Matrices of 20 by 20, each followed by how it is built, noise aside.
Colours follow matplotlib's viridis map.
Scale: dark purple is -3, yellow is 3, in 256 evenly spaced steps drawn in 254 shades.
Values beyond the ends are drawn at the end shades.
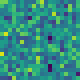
noise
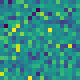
noise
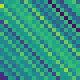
Toeplitz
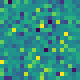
noise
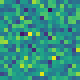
noise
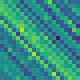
Toeplitz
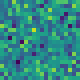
noise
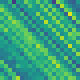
Toeplitz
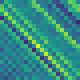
Toeplitz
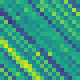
Toeplitz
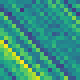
Toeplitz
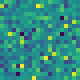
noise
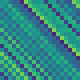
Toeplitz
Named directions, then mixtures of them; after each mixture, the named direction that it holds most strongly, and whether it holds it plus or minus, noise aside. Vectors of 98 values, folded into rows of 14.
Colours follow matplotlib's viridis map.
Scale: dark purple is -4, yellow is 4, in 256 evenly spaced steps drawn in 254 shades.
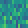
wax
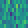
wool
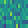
wax, minus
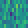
wool, plus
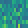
wax, plus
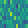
wool, minus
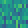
wax, minus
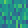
wax, minus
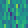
wool, plus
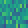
wax, minus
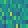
wax, minus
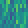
wool, plus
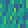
wax, plus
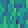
wax, plus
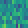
wax, plus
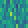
wool, minus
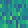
wax, plus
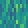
wool, plus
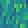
wax, minus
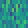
wool, plus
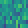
wax, minus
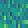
wax, plus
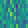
wool, minus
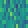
wool, minus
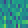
wax, plus
